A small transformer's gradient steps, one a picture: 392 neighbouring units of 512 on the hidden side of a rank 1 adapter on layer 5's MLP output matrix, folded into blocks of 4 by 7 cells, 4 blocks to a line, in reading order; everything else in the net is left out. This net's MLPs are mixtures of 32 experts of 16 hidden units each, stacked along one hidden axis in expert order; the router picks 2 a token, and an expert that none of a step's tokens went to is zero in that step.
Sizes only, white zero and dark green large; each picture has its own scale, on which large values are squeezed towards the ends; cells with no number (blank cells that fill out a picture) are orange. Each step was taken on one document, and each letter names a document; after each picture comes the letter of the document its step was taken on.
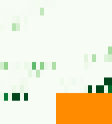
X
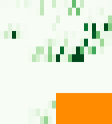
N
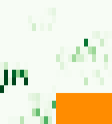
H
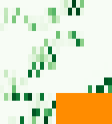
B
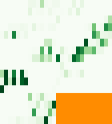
H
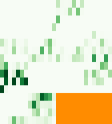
H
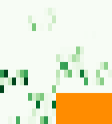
H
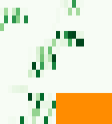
B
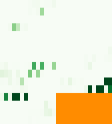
X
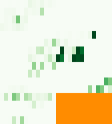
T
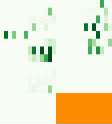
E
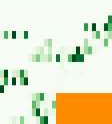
H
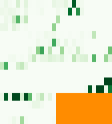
T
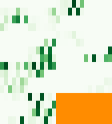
B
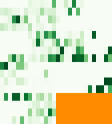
T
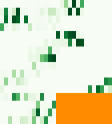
B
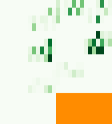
E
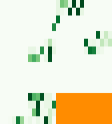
N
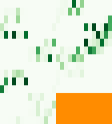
N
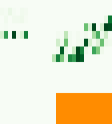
N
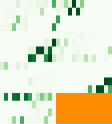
T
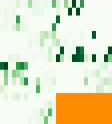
T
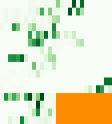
B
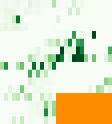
T
